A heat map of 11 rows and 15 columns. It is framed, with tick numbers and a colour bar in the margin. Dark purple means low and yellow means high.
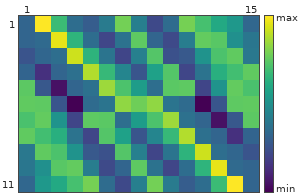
No single row or column stands out from its neighbours. Streaks slant down to the right. It looks the same turned upside down. On average the colour sits 50% of the way up the scale.
